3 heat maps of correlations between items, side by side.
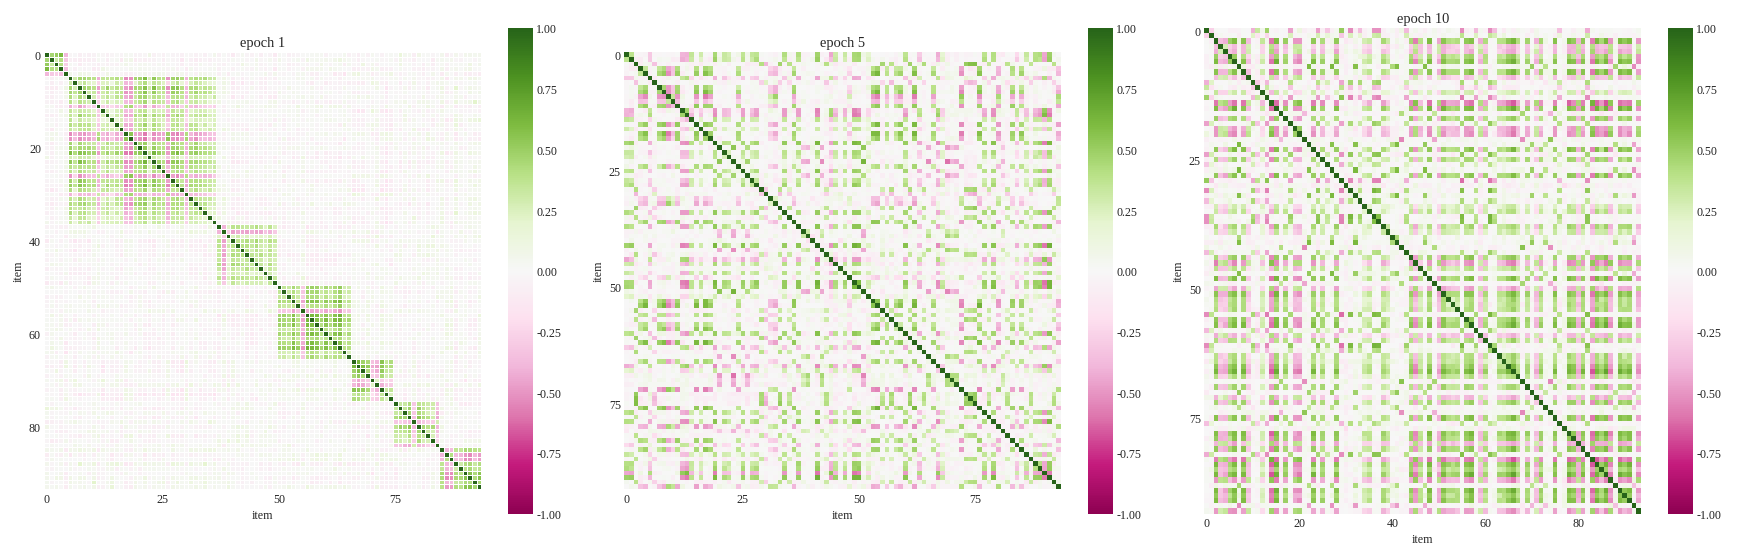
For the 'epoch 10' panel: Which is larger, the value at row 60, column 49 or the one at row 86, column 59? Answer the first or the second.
the first
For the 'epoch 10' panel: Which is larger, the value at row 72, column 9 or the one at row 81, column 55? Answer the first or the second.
the second
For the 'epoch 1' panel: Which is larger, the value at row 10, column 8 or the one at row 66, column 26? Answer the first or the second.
the first
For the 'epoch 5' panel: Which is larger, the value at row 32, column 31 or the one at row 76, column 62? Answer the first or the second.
the second
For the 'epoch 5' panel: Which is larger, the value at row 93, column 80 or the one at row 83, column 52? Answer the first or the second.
the first
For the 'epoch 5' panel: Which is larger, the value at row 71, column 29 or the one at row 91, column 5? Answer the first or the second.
the first
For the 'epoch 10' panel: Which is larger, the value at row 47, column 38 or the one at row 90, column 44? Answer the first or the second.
the second
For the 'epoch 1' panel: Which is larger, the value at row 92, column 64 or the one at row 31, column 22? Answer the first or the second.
the second
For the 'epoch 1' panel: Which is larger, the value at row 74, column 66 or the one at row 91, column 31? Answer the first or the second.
the first
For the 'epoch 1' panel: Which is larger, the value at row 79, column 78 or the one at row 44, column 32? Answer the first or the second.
the second
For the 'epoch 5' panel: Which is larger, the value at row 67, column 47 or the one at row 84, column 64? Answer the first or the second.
the second
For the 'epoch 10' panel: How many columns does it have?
94
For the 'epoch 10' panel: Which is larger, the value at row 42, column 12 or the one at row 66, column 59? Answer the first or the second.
the first
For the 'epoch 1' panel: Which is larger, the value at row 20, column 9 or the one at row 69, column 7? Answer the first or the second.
the first
